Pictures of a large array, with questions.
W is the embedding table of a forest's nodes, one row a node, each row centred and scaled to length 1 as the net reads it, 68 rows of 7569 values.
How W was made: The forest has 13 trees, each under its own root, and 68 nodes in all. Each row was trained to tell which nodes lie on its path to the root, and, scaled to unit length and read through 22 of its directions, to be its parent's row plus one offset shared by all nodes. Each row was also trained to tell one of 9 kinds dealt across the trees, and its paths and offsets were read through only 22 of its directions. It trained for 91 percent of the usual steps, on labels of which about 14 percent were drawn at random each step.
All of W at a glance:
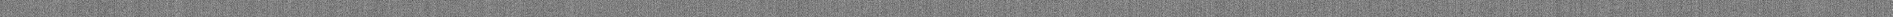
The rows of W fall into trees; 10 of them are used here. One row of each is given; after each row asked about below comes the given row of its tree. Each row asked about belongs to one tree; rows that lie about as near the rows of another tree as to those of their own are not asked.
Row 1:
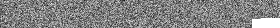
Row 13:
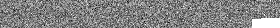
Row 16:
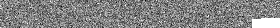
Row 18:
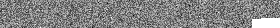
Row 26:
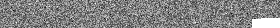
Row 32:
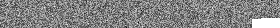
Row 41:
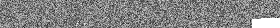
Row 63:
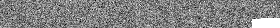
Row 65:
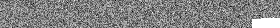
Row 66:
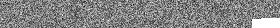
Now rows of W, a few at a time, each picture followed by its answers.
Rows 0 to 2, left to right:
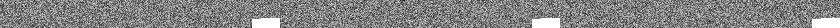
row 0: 63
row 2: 65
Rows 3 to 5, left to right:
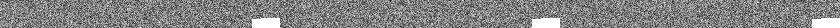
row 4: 1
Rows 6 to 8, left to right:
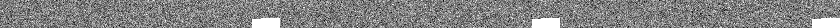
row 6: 1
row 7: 13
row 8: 1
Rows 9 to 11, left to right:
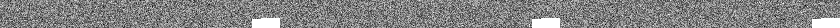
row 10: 32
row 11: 65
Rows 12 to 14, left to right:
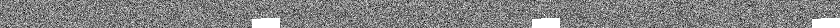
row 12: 65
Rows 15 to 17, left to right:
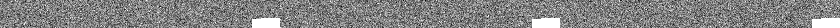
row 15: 65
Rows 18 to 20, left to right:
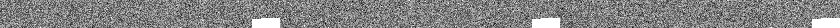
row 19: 26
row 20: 18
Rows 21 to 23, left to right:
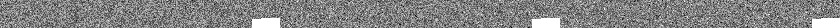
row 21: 66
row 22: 65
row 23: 13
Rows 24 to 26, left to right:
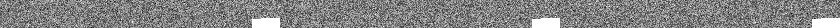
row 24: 18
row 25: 1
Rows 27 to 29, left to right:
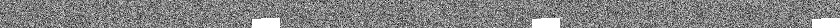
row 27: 13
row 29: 32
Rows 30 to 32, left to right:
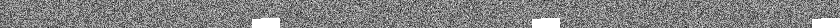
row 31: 18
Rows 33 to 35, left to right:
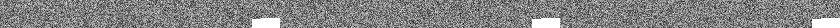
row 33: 1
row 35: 18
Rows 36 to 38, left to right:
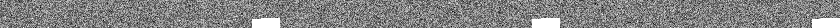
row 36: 18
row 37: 41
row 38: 41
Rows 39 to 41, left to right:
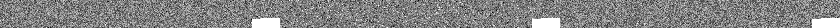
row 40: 26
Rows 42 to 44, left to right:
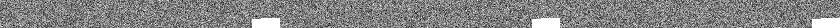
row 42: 41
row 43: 63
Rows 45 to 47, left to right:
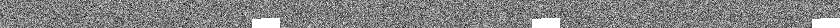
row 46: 32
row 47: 18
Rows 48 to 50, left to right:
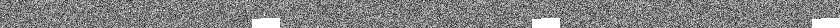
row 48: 18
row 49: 16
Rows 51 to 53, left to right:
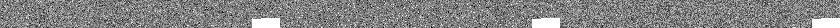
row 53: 66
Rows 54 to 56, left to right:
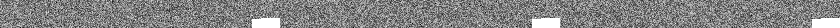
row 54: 41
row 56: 13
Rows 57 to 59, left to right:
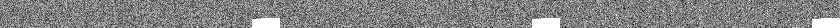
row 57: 1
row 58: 26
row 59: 65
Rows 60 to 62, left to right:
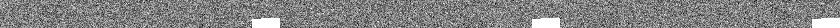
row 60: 16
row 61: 1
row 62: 26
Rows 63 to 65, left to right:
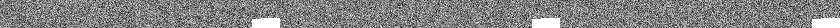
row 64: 65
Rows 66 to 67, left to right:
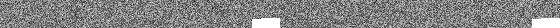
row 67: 63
